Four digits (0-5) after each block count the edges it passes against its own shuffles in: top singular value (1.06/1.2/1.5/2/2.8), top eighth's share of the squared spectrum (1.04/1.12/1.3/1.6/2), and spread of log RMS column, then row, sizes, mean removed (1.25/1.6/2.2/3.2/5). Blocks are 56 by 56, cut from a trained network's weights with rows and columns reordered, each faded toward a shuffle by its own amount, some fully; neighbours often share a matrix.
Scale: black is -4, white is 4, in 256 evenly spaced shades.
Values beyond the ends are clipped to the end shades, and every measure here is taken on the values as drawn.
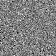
0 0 0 0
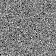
0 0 0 0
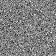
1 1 0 0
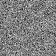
0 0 0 0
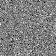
0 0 0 0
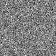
1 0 0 0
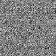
3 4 1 2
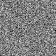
1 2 0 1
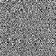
3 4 2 2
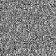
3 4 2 2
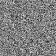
2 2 0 0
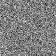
1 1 0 0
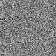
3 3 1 1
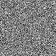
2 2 0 0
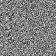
2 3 1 0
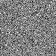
1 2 0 0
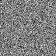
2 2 0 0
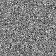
1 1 0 1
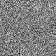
2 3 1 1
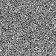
0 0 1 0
